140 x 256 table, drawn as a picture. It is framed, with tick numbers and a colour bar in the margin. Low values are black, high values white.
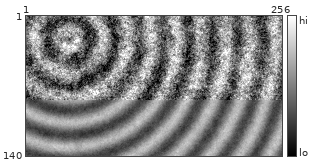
Neither half mirrors the other. A horizontal seam about 60% of the way down splits the table, and the bottom part is calmer. No overall slope runs across the table. Concentric rings centre on the top left. No row or column stands out.
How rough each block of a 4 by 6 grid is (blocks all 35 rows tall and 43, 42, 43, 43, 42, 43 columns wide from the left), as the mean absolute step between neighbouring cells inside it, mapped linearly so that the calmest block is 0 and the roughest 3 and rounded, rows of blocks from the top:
333333
333333
111111
000000
